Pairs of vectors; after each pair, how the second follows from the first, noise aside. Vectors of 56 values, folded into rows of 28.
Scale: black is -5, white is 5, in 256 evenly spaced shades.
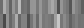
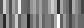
scaled up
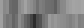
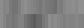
shrunk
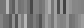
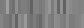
shrunk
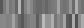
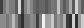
scaled up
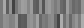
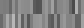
wrapped around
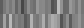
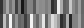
scaled up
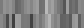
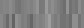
shrunk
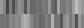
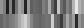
scaled up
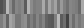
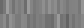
shrunk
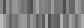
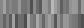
wrapped around
